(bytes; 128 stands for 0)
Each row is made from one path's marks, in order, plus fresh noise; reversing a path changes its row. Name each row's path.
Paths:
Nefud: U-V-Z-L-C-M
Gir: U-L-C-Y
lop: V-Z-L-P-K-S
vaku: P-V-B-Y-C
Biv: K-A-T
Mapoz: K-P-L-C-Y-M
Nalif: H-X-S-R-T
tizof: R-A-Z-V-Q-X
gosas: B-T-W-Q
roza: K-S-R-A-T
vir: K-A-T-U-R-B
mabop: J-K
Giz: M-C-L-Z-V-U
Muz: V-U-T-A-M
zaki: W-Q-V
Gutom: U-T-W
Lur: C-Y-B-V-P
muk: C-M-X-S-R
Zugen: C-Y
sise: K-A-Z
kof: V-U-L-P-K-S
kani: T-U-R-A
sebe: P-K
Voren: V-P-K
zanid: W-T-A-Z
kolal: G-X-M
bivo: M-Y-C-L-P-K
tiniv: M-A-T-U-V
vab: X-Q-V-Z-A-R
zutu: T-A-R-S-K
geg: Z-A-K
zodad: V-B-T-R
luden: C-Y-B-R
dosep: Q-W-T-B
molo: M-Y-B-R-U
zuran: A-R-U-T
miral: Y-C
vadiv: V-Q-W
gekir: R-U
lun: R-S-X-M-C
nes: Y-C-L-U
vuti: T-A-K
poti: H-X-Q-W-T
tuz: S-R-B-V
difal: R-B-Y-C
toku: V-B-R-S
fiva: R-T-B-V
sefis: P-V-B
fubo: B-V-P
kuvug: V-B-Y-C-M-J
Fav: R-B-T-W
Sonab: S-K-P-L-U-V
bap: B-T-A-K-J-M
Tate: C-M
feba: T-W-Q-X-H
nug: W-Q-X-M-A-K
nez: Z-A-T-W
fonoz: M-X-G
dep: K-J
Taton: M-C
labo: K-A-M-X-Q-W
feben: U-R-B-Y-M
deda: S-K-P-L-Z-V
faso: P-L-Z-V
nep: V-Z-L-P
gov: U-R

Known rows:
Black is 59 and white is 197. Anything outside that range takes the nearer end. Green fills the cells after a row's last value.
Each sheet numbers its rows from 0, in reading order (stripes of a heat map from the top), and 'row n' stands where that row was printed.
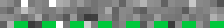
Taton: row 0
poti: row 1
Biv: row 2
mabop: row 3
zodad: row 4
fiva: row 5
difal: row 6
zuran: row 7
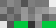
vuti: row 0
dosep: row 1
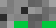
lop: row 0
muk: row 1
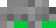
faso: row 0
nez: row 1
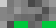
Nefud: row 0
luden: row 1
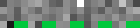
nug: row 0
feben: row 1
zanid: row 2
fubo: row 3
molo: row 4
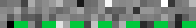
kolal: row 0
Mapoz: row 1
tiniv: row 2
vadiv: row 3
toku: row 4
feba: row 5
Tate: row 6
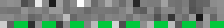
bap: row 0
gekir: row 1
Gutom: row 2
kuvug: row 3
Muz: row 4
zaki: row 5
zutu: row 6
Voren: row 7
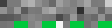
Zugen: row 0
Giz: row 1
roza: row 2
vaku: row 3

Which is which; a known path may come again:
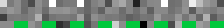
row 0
deda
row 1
zanid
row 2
feba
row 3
fubo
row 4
vir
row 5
Fav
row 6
vadiv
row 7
gov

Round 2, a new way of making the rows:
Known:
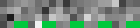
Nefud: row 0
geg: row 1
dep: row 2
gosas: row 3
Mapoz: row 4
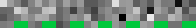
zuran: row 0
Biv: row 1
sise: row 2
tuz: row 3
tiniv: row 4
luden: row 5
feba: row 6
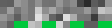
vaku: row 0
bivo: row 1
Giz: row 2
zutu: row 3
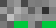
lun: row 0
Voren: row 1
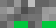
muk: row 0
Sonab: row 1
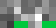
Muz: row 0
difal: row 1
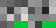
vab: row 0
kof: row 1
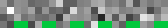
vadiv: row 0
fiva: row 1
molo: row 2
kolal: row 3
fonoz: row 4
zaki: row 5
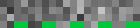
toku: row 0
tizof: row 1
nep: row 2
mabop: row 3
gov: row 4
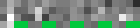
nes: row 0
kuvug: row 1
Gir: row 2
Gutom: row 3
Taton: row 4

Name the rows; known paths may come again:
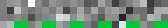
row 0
Zugen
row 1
gekir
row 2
zaki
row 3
vaku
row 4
vuti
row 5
deda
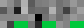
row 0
kof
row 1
sefis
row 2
Lur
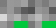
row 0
gosas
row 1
Fav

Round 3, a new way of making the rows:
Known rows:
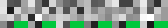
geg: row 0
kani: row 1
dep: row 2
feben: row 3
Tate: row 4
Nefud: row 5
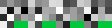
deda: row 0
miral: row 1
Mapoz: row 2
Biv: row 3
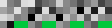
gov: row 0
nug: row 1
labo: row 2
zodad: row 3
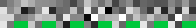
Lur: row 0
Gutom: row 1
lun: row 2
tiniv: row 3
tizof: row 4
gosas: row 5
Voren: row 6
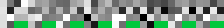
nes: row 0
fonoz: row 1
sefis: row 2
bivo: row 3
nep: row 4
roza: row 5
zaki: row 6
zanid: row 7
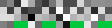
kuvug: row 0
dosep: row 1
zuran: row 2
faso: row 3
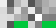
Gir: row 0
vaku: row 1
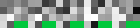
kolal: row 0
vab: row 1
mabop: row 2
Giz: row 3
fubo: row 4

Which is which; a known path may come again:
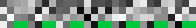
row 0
vaku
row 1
Muz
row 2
gosas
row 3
zutu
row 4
gekir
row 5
Tate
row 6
zuran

